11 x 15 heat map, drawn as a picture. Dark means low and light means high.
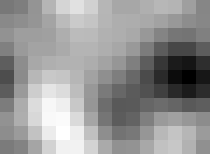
The field is mottled with small blotches. The top middle is the smoothest part. The ninth with the highest average is the bottom left. The ninth with the lowest average is the middle right. There are no regular stripes. There are no lone odd cells.
